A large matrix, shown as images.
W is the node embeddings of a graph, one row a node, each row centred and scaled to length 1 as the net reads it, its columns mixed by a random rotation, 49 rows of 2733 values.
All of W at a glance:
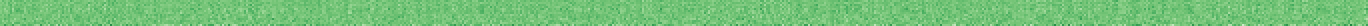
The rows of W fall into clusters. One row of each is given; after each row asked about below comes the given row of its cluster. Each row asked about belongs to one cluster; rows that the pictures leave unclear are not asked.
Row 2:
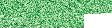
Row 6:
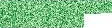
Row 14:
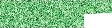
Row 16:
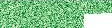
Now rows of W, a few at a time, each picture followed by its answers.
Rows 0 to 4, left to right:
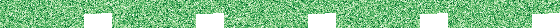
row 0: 14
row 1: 16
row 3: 16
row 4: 6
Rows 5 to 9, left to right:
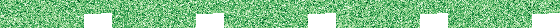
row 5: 2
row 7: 14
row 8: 16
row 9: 6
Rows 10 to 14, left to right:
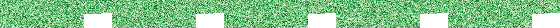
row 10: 16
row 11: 14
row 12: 14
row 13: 2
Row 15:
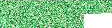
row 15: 16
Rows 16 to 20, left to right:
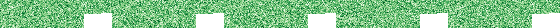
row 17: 16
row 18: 16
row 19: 2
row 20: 16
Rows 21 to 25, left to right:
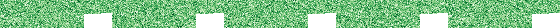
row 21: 2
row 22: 14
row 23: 2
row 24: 14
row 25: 2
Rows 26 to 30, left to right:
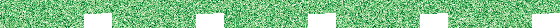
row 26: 14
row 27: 16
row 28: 6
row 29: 16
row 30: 2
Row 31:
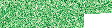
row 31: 6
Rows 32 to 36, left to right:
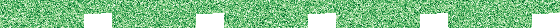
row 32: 2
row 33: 6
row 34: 14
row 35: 2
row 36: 6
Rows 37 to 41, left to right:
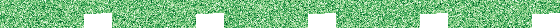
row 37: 14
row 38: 14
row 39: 6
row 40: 6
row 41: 16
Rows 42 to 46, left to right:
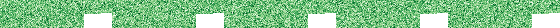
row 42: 6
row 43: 2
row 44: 16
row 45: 2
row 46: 6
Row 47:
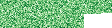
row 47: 16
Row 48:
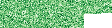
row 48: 14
